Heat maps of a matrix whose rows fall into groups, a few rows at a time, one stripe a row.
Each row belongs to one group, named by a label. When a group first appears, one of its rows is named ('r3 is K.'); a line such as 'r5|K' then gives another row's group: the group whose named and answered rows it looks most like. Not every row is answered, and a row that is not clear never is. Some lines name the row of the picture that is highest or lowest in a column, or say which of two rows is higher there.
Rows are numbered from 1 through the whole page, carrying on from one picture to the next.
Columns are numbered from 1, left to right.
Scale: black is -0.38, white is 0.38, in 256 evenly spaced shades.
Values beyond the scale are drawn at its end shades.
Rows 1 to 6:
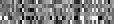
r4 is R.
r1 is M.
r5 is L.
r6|M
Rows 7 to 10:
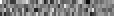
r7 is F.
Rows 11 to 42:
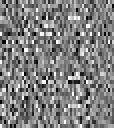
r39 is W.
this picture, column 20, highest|38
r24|L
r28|W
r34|F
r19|R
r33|W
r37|W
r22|M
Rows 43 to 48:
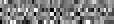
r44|F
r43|L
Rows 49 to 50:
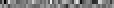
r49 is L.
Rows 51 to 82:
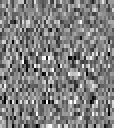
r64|M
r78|W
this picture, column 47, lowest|75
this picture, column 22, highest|65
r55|W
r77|M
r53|M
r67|L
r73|W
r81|W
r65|W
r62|L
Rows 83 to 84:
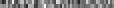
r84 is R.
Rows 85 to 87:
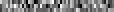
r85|R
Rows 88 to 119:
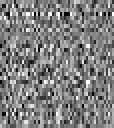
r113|W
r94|L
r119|F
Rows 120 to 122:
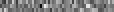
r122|L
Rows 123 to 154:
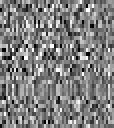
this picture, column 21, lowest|125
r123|F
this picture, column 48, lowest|147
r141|L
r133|R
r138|W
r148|W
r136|F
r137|R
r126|L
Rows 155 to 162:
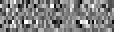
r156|R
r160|R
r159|W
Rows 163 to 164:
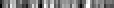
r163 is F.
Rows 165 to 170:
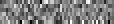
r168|W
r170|M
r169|R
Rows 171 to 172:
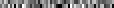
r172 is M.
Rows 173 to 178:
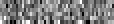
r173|F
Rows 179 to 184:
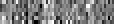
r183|W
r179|W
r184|R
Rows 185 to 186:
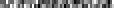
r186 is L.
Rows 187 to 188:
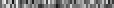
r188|M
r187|W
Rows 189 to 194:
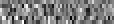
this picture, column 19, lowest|194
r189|R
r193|W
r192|F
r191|F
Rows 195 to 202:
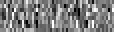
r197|M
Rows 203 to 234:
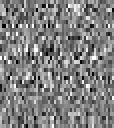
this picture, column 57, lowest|205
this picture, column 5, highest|218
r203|R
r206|W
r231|W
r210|F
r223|M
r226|M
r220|F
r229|M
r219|R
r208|R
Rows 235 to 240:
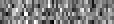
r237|L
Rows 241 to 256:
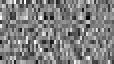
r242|W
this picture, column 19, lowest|256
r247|F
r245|F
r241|L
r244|F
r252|L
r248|M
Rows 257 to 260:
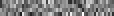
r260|M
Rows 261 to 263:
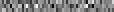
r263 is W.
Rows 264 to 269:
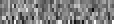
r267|M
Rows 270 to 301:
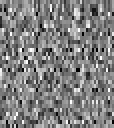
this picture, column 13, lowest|284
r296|M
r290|L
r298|M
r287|R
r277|W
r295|M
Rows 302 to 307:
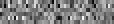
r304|F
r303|L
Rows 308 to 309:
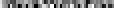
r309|R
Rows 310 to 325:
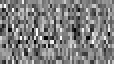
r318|M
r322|R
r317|L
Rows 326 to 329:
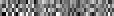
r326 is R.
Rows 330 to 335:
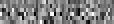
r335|F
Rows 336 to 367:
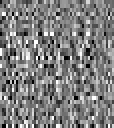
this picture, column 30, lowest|347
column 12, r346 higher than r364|No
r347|L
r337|L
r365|R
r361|M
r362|M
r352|F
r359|F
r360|L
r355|M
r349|F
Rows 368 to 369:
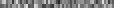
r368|W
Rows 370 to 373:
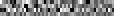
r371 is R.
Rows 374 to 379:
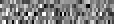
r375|F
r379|W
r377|R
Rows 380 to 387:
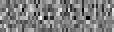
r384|F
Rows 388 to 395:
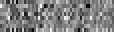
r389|F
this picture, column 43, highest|394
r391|R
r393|M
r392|L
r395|M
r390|L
